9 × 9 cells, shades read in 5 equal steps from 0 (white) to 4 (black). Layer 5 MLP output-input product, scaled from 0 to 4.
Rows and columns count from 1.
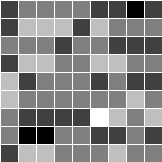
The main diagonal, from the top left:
3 1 2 2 2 2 1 2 2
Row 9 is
3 1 1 2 2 2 1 2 2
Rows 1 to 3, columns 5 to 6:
2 3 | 3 1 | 2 2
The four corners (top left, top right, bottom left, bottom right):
3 3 3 2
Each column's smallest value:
1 1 1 1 2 0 1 1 1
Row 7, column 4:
3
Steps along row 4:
down same up same down same up same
